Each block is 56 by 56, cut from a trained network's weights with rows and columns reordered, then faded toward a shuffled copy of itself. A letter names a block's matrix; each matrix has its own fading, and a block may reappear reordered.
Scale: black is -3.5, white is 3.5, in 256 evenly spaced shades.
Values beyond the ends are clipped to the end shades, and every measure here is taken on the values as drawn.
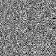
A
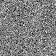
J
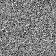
J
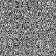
A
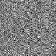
A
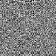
A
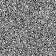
J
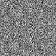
A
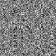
A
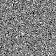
J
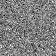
J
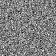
J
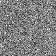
J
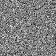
J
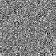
A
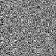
A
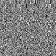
A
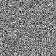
A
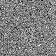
J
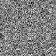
A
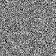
A
